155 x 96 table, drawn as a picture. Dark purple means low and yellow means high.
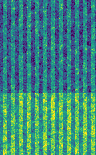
Seam: horizontal, 60% of the way down, the bottom part higher. Grain: streaks running down. Average level on the scale: 50%. Stripes: upright, repeating 12 times.
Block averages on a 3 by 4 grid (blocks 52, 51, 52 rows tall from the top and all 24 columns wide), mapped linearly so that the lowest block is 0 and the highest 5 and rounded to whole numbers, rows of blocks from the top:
0 0 0 0 | 1 1 1 1 | 5 5 5 5
